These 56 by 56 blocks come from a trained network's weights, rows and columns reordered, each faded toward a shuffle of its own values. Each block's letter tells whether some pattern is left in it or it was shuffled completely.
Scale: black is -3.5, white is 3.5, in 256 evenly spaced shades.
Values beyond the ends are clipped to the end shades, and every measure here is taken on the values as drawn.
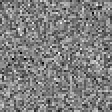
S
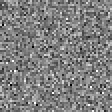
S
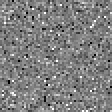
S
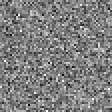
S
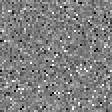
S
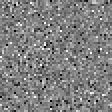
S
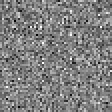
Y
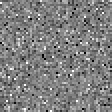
S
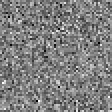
Y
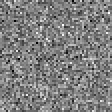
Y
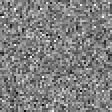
S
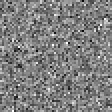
S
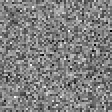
S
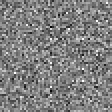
Y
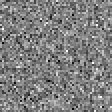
S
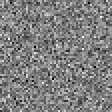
S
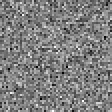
S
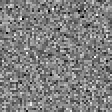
S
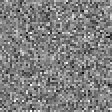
Y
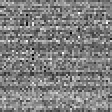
Y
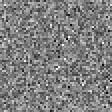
S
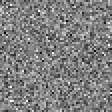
S
